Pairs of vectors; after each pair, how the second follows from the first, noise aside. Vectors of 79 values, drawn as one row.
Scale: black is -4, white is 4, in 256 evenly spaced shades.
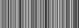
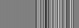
partly zeroed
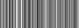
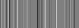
partly zeroed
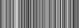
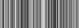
wrapped around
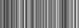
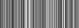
shuffled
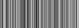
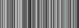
shuffled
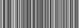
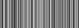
negated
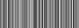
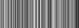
shuffled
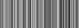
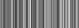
negated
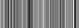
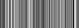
negated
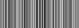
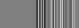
partly zeroed
